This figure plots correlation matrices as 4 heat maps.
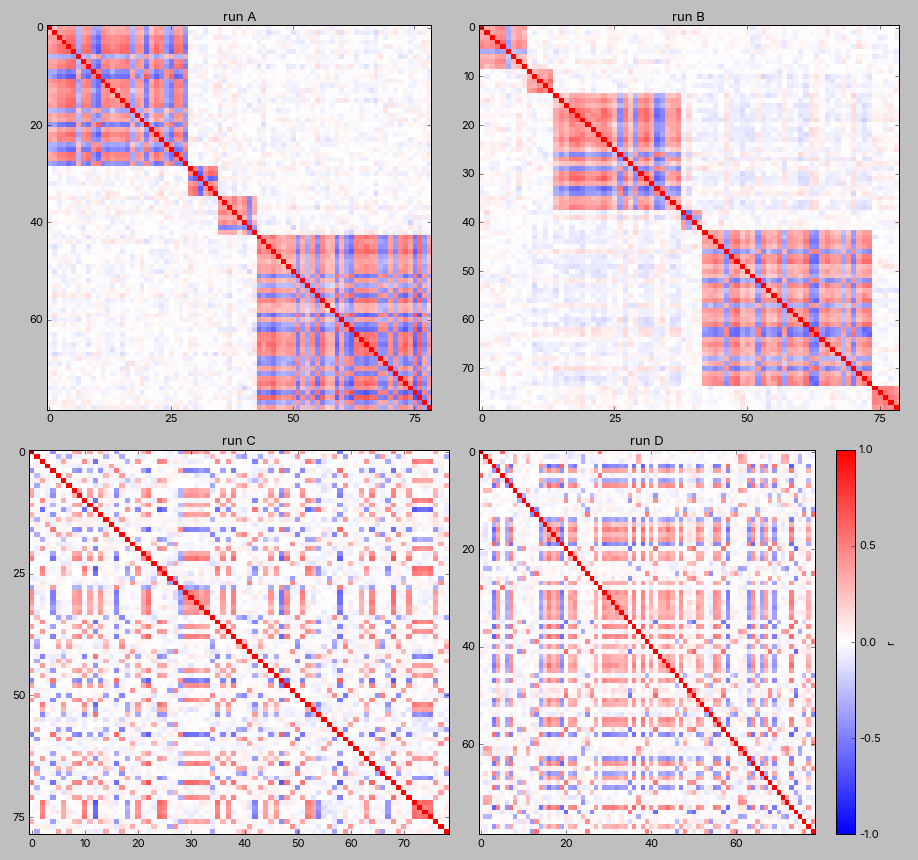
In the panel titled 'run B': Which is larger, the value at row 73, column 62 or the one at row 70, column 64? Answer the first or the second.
the second
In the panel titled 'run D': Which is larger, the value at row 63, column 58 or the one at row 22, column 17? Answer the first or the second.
the first
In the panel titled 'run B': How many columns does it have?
79
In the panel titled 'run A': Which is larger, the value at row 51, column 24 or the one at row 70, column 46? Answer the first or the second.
the second
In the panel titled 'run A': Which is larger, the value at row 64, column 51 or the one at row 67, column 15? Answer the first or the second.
the second
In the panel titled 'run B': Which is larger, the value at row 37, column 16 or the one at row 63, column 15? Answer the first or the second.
the first
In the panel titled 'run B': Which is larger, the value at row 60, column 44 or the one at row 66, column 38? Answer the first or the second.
the first
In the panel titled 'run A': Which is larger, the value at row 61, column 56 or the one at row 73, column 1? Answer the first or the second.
the second
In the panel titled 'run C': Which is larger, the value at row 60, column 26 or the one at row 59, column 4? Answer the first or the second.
the second
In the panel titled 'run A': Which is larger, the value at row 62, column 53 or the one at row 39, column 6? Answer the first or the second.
the first
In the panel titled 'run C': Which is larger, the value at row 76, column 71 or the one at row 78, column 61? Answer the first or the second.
the first
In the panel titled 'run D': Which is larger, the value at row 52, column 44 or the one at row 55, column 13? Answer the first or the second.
the first
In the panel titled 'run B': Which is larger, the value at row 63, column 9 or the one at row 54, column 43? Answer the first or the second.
the second
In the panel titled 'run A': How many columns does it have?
79
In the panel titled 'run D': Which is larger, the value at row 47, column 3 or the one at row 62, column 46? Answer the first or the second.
the second
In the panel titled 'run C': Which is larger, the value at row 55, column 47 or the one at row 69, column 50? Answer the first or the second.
the first
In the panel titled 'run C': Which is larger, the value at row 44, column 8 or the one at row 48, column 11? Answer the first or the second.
the second
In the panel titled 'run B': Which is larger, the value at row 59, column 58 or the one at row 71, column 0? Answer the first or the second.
the first
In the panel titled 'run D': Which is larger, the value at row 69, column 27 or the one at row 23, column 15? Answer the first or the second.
the second
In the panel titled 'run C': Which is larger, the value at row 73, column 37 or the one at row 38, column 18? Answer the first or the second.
the first
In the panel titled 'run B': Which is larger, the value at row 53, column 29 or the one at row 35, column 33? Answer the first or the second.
the first
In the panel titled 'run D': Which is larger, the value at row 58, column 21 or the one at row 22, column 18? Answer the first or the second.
the second
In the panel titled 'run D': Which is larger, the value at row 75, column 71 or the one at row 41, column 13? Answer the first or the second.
the second
